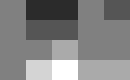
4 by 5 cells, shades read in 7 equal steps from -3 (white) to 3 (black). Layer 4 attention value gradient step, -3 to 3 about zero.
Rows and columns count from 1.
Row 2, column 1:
0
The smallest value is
-3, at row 4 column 3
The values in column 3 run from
-3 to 2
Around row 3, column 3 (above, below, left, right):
1 -3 0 0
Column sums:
0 1 -1 -1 0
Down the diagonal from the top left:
0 1 -1 -1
